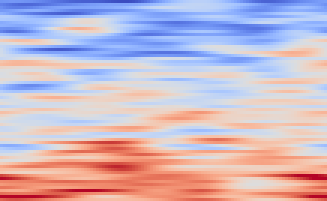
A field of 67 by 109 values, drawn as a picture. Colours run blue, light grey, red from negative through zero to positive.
The top middle is the ninth with the lowest average. Streaks run across, left to right. The field climbs toward the bottom.
